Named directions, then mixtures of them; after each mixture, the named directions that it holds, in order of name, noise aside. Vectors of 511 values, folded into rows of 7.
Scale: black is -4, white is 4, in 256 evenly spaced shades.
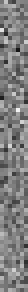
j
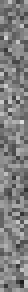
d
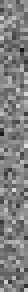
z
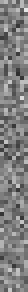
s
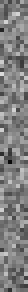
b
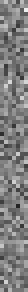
s, z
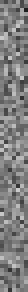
s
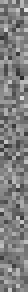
s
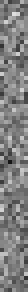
b, j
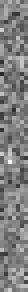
b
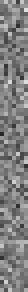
s, z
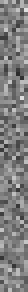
s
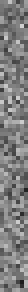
d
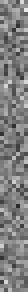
s, z
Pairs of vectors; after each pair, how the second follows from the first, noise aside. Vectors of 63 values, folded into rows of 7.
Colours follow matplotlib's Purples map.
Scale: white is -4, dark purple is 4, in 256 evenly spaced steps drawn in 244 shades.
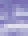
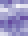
wrapped around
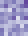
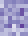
wrapped around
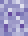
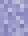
shrunk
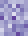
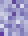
shuffled
